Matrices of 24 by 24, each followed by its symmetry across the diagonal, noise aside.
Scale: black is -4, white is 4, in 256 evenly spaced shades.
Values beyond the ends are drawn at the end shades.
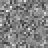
symmetric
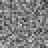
antisymmetric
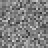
antisymmetric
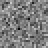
symmetric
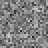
symmetric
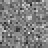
antisymmetric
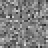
antisymmetric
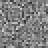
antisymmetric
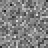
symmetric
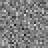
antisymmetric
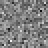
antisymmetric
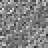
symmetric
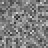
symmetric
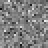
antisymmetric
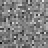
antisymmetric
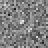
symmetric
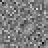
symmetric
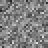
symmetric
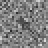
symmetric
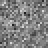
symmetric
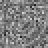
symmetric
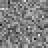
antisymmetric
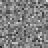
antisymmetric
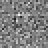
antisymmetric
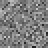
symmetric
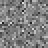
antisymmetric
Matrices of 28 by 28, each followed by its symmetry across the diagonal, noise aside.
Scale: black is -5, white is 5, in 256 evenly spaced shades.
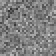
symmetric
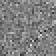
antisymmetric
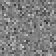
antisymmetric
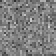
neither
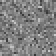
antisymmetric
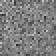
symmetric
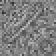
symmetric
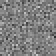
antisymmetric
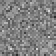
symmetric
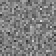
neither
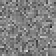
antisymmetric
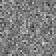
neither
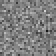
neither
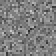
symmetric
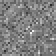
symmetric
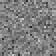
neither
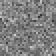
neither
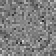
symmetric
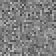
antisymmetric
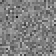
symmetric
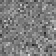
symmetric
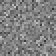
symmetric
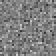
antisymmetric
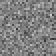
neither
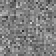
antisymmetric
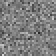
neither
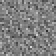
antisymmetric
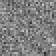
antisymmetric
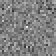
neither
